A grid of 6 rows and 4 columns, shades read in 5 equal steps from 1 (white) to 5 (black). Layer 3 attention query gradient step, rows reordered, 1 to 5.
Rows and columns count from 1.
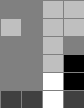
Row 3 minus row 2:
1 0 0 1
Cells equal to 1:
2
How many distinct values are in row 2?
2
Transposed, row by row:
3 2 3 3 3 4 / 3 3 3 3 3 4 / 2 2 2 2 1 1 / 2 2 3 5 5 4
